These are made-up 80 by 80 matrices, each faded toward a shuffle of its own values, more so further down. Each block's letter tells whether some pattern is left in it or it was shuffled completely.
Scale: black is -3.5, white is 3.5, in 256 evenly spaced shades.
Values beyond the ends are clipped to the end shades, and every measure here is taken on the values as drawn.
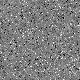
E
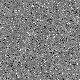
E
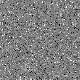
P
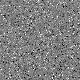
E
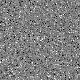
P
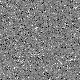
E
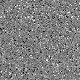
P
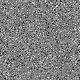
E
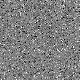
P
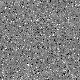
P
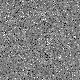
E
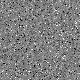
E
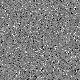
P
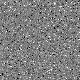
P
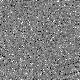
P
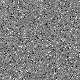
P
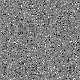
P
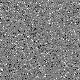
P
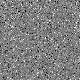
P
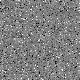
P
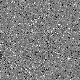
P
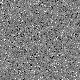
E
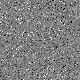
E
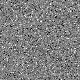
P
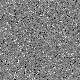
E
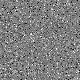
P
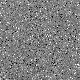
E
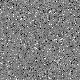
P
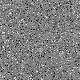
E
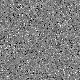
E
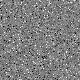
E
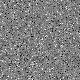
E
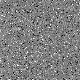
P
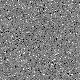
E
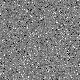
E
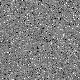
E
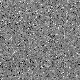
P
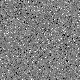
E
